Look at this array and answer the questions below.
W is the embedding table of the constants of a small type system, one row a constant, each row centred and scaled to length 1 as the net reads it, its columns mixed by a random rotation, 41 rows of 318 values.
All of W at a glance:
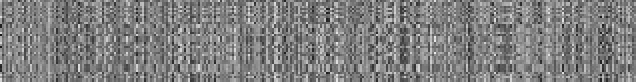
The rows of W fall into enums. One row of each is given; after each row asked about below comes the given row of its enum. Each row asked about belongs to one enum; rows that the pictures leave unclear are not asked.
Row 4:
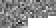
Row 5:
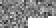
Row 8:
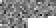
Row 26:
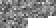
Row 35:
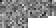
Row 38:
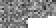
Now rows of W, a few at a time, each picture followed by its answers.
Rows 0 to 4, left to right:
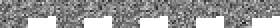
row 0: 26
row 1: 38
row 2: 38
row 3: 5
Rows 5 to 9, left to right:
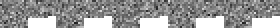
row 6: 4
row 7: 38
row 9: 4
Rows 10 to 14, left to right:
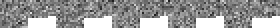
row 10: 4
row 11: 38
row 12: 35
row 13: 35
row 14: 5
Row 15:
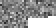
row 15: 5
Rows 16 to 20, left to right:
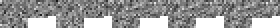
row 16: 8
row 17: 35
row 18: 26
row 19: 26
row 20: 26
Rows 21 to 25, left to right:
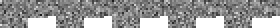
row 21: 8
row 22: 5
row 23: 35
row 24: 5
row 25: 5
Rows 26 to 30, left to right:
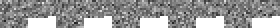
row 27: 4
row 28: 5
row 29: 5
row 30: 8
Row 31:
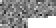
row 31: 8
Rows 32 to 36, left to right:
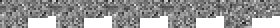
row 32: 35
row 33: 35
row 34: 35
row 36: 4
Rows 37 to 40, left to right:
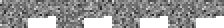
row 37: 8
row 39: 8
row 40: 8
